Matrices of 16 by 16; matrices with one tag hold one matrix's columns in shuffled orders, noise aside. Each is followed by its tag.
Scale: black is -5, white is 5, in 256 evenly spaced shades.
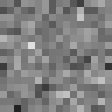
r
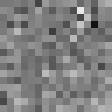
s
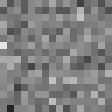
r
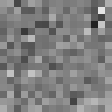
s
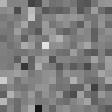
r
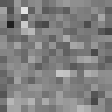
s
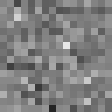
r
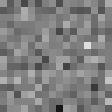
r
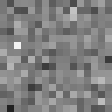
r
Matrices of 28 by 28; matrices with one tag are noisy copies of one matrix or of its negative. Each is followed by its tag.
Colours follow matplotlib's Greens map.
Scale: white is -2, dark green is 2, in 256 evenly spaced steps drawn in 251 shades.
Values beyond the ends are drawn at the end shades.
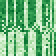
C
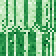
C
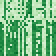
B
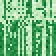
B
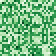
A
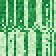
C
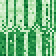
C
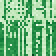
B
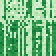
B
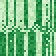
C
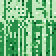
B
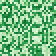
A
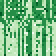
B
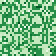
A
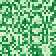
A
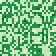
A
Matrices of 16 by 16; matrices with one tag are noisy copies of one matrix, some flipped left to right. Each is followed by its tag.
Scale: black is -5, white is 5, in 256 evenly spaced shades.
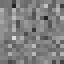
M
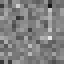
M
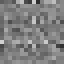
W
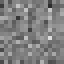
M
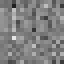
M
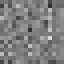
M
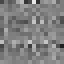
W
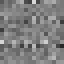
W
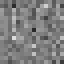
M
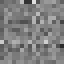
W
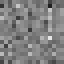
M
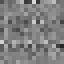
W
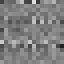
W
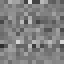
W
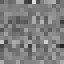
W
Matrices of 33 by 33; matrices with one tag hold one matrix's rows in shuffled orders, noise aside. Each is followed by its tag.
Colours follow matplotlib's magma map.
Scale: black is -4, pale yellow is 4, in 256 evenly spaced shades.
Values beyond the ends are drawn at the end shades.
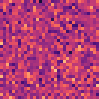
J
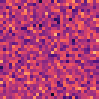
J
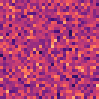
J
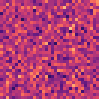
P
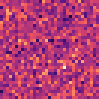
P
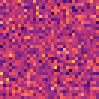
J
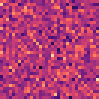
J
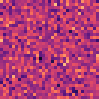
J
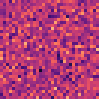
J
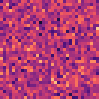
J
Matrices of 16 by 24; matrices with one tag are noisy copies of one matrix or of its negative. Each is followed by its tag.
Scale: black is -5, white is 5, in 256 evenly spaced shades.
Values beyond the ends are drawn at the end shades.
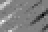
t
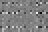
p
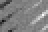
t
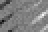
t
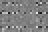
p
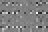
p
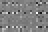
p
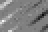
t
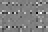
p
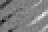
t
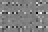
p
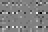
p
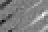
t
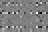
p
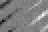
t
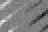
t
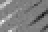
t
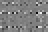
p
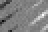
t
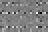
p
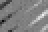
t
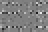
p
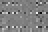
p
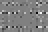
p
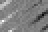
t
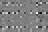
p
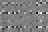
p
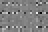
p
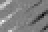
t
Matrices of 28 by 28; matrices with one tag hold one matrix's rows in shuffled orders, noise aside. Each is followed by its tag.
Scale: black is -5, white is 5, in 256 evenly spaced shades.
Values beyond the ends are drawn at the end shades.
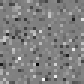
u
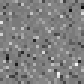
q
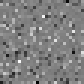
u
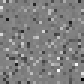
q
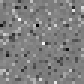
u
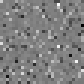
q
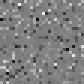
u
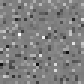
u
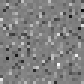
q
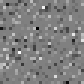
u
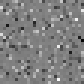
q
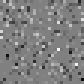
q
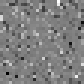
q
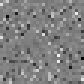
q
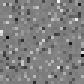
q
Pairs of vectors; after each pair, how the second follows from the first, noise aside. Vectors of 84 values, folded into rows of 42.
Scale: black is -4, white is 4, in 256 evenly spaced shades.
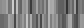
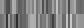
reversed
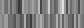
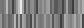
wrapped around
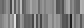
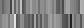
copied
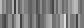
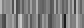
sign-scrambled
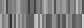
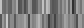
reversed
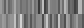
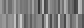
copied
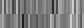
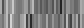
reversed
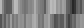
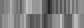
wrapped around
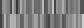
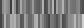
copied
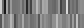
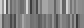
sign-scrambled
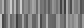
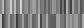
copied
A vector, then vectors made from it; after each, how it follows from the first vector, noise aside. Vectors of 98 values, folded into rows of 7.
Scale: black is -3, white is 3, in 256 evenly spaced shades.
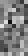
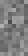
shrunk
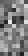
negated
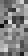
negated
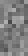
shrunk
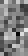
reversed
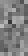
shrunk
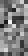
negated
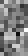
reversed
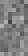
shrunk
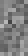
shrunk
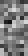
sign-scrambled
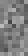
shrunk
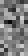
sign-scrambled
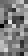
negated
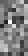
negated
